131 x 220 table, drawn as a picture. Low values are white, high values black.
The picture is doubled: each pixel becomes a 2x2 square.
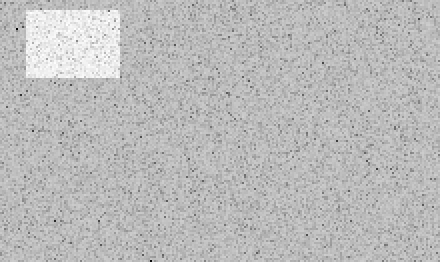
Stripes: none. Mirror symmetry: none. Histogram: heavy tails on both sides. Ninth with the lowest average: top left. Odd patch: lower, in the top left.
